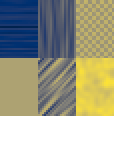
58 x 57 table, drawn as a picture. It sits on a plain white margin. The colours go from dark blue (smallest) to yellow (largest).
The table splits into 2 rows of 3 panels. Panel 1,1: very low, streaked across, faint in contrast. Panel 1,2: low, streaked downward. Panel 1,3: high, checkered. Panel 2,1: high, flat. Panel 2,2: middling, slanting up to the right, strong in contrast. Panel 2,3: very high, blotchy, faint in contrast.
